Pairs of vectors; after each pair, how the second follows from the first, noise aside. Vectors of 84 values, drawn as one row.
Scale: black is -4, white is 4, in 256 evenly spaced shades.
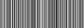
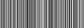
reversed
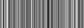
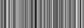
reversed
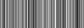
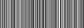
shuffled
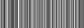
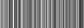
shuffled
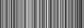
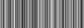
shuffled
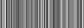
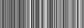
shuffled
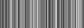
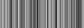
negated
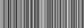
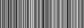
sign-scrambled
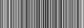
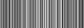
negated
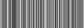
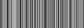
negated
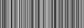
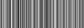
negated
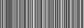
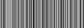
negated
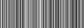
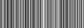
reversed
